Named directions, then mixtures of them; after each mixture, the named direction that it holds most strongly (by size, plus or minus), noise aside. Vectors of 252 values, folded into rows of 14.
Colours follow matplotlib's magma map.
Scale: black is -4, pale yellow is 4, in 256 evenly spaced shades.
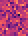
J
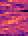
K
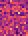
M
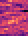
K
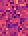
J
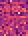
M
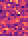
J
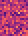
M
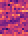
K
